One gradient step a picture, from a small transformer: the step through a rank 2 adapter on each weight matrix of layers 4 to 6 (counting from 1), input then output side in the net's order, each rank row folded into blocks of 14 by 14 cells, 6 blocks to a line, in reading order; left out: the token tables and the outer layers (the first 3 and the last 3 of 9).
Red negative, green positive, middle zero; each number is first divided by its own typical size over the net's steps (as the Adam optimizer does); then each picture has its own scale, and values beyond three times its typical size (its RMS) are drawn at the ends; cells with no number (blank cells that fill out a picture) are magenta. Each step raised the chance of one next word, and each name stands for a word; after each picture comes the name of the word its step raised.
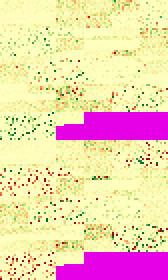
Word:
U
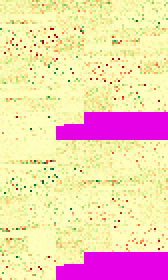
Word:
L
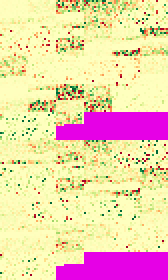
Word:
L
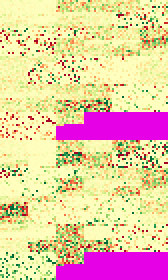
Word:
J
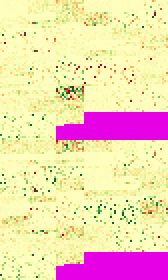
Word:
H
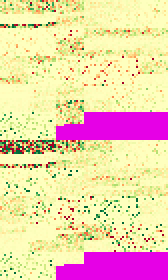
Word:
H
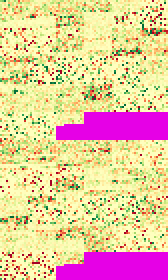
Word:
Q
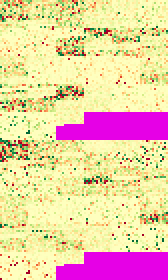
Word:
U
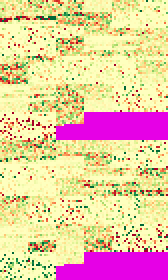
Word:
J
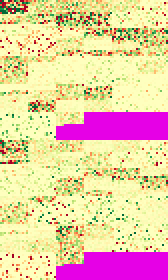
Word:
U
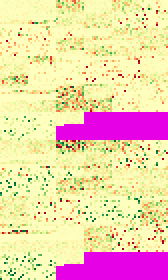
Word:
H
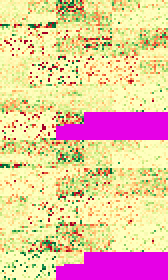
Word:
J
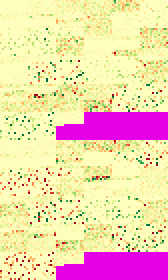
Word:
U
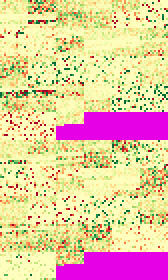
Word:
J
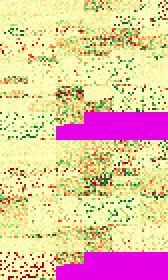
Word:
Q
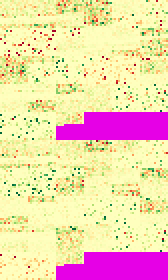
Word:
L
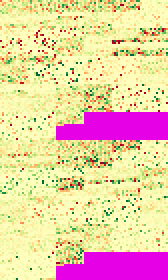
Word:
L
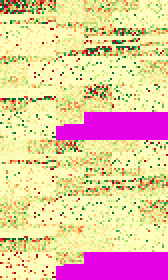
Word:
Q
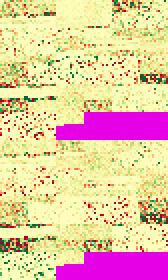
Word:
J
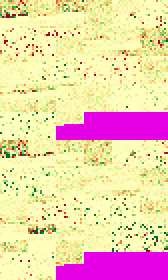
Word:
L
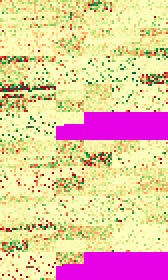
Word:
Q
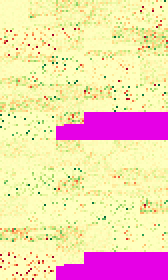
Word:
U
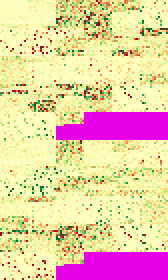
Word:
U
